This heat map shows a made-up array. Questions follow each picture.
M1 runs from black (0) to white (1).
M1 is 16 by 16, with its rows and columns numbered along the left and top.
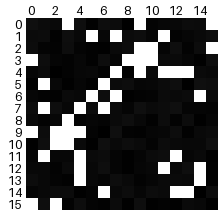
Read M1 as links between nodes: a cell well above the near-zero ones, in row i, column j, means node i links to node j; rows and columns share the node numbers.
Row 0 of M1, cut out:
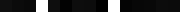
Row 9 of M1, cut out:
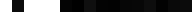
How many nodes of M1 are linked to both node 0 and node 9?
1
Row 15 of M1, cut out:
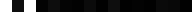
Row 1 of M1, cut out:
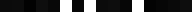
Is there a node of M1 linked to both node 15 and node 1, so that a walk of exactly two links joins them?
no
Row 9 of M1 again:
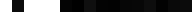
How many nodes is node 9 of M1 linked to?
4
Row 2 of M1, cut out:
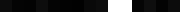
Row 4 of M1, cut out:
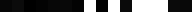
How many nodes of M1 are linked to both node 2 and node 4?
1
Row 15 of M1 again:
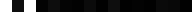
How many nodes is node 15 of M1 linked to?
2
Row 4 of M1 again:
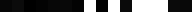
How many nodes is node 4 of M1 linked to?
5
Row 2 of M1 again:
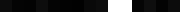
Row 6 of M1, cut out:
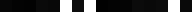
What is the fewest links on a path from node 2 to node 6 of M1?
4
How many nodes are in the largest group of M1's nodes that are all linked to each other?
3
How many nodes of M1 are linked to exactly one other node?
1
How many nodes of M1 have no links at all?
0
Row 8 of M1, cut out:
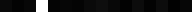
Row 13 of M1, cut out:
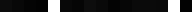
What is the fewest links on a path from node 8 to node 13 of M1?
4
